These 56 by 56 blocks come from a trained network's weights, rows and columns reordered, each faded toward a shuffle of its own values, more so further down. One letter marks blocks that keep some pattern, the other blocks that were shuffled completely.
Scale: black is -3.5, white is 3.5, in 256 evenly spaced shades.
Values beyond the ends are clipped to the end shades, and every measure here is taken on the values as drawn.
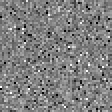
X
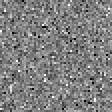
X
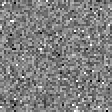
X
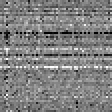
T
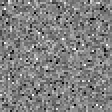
X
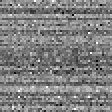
T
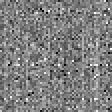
T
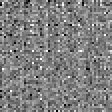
T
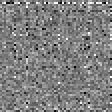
T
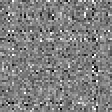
T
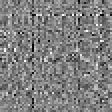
T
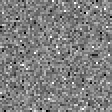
X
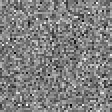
X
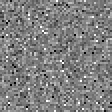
X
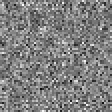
T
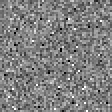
X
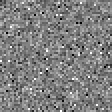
X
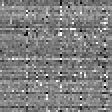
T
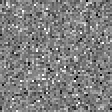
X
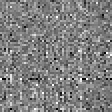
T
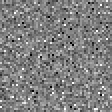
X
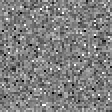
X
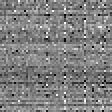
T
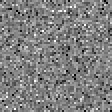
X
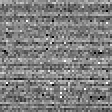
T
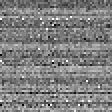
T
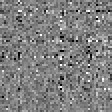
T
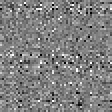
T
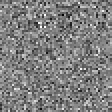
T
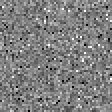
X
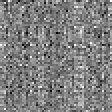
T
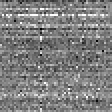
T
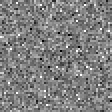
X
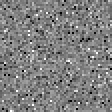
X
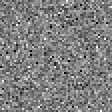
X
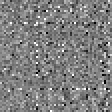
T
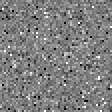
X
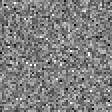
X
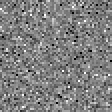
X
